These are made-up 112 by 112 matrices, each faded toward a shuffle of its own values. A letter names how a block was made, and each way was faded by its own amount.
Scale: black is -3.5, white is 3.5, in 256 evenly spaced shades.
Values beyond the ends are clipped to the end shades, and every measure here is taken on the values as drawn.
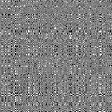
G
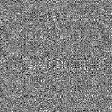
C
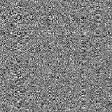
C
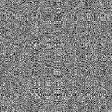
C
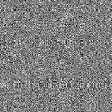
C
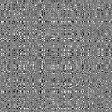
G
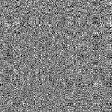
C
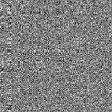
C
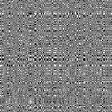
G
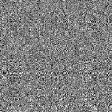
C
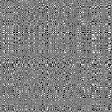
G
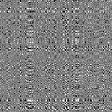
G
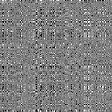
G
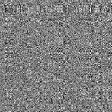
C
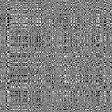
G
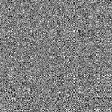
C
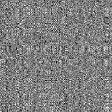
C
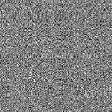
C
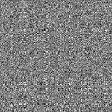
C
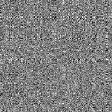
C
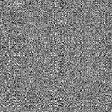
C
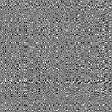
G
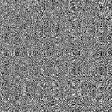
C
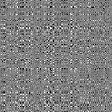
G
